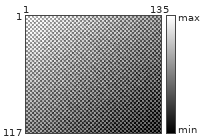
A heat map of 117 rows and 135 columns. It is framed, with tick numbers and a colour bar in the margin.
No single row or column stands out from its neighbours. The halves do not mirror each other. Overall the values sit about 50% of the way up the scale. The field is checkered. The top left is the ninth with the highest average. There is an overall slope up to the top left. The ninth with the lowest average is the bottom right.
